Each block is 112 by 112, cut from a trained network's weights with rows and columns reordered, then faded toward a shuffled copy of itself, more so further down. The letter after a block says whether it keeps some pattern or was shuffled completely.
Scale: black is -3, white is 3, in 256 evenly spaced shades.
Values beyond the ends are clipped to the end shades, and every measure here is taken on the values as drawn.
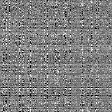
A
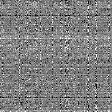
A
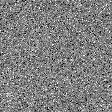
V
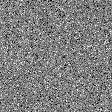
V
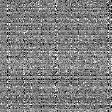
A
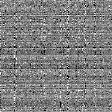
A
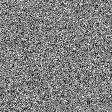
V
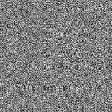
A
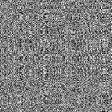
A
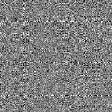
A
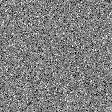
V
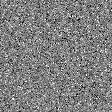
V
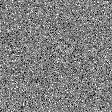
V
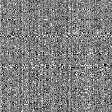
A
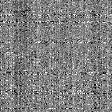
A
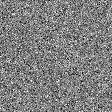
V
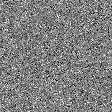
V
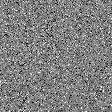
V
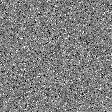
V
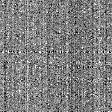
A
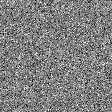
V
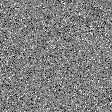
V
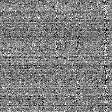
A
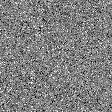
V
